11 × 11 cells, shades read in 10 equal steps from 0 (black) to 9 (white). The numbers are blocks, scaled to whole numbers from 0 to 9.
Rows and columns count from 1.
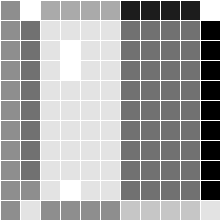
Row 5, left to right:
5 4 8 8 8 8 4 4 4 4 0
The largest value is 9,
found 5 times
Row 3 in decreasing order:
9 8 8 8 5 4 4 4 4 4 0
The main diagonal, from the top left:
5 4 8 9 8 8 4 4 4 4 8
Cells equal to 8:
35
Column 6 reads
6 8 8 8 8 8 8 8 8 8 5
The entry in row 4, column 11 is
0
